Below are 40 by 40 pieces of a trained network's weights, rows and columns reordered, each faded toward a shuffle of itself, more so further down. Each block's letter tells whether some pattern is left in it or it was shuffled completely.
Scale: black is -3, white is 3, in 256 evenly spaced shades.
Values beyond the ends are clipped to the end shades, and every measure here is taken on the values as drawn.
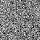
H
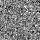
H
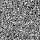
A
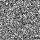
A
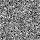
A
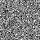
A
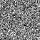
H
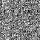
H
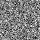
A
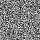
A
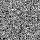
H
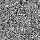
H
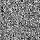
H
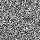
A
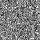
H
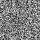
A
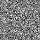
H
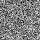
A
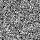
A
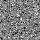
A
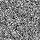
A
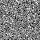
A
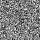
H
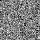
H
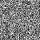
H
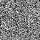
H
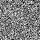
A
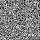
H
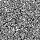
A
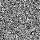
A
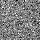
A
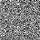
H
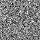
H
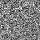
H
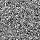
A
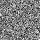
A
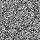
A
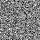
A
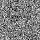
H
